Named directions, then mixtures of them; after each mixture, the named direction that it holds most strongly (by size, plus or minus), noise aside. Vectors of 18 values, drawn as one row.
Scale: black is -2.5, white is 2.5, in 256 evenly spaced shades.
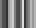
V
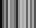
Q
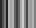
Q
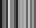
Q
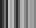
Q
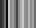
Q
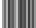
Q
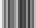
Q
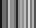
Q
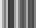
Q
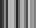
Q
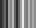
Q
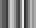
V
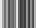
Q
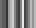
V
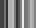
V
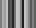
V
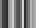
V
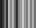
Q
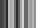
V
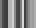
V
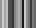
V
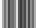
Q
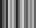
Q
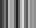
Q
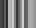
V
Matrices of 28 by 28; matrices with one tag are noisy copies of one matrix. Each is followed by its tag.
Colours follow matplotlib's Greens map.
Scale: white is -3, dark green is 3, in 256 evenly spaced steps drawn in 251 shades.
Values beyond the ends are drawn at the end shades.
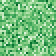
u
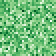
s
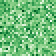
s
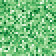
s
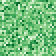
u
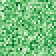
u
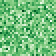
s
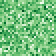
s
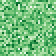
u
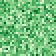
s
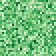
u
